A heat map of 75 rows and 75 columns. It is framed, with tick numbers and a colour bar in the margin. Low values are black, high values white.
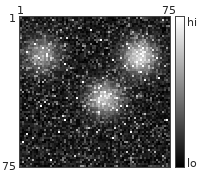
Average level on the scale: 20%. Histogram: skewed, a long tail of high values. Bumps: three. Odd rows or columns: none.
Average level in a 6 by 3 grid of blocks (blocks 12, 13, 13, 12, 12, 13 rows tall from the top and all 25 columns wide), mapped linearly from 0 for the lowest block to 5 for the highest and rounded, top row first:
1 0 1 / 4 0 5 / 1 2 2 / 0 4 0 / 0 1 0 / 0 0 0
